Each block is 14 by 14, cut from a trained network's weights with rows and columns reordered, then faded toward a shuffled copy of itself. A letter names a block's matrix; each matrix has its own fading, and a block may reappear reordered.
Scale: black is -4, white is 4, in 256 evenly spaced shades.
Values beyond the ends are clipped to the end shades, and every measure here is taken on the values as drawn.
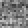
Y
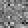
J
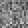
J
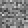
Y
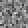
J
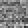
Y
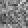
Y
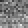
Y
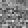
Y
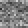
Y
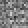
Y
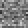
Y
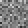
J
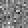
J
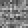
Y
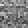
Y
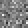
J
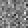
J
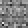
Y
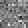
J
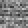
Y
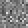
J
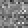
Y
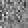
J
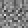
J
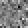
J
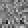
J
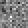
J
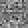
Y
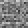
Y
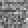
Y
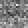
Y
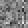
J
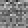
Y
